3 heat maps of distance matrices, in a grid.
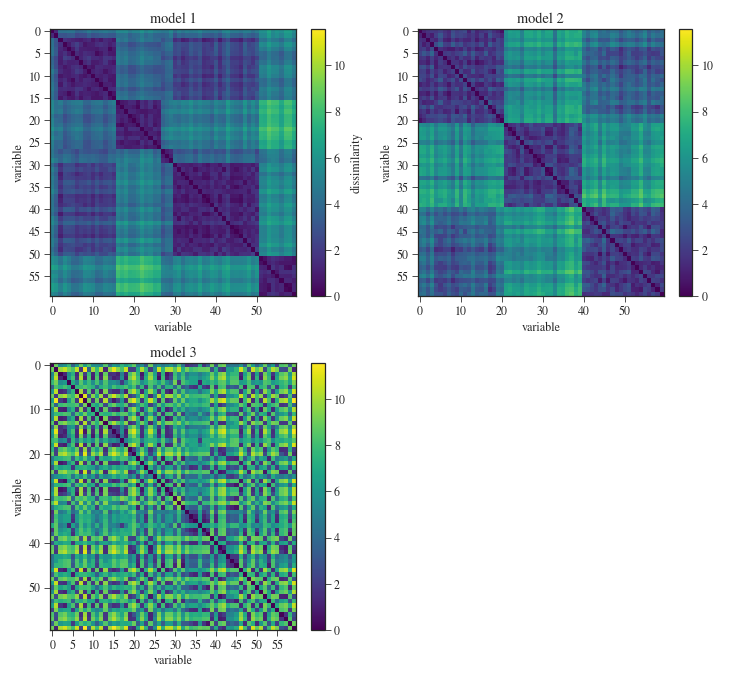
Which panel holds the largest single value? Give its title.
model 3
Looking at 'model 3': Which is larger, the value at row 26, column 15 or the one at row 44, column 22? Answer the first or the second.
the second
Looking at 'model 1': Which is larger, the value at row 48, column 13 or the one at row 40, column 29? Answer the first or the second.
the second
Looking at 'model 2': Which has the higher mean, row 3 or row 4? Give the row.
3
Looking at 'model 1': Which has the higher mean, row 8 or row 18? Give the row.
18
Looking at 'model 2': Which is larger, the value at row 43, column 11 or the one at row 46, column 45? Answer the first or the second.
the first
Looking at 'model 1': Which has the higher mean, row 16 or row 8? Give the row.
16
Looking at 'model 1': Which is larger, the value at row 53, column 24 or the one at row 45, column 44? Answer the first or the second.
the first
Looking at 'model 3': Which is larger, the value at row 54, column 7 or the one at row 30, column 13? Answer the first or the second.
the first
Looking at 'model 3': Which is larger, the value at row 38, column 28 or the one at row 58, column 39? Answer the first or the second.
the second
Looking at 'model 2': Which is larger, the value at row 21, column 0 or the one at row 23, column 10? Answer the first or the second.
the first
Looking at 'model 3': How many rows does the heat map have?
60
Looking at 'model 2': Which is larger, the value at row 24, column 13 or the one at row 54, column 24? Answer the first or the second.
the second
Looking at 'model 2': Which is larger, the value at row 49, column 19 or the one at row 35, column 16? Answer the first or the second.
the second
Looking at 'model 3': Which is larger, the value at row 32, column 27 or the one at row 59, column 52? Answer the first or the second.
the second
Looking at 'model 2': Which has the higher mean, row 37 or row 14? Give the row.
37
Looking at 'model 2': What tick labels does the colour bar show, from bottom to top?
0, 2, 4, 6, 8, 10
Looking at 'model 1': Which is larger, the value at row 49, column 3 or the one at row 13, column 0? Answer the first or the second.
the second
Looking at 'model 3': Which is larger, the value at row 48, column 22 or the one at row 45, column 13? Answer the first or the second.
the first
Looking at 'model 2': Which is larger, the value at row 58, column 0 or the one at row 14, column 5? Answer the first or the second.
the first
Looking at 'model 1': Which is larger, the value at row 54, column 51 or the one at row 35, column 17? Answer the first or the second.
the second
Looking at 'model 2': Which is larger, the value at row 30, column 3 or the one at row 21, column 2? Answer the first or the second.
the first
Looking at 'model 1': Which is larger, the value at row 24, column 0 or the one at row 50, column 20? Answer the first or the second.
the first
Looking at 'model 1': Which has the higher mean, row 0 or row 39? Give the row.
0
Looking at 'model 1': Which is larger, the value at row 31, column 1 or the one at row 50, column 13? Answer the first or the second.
the first
